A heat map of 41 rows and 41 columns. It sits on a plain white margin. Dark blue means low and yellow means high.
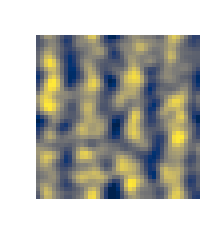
Stripes: upright, repeating 4 times. Average level on the scale: 50%. Slope: none. Calmest part: top right.
